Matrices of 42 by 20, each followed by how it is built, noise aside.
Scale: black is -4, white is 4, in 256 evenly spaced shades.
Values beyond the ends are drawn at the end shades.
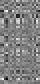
low rank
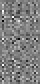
low rank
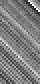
Toeplitz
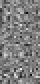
low rank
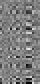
low rank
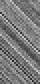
Toeplitz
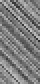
Toeplitz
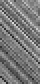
Toeplitz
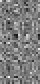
low rank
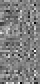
low rank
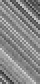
Toeplitz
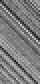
Toeplitz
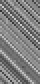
Toeplitz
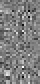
low rank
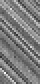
Toeplitz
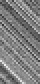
Toeplitz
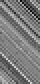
Toeplitz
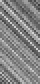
Toeplitz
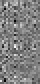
low rank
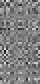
low rank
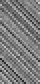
Toeplitz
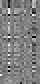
low rank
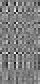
low rank
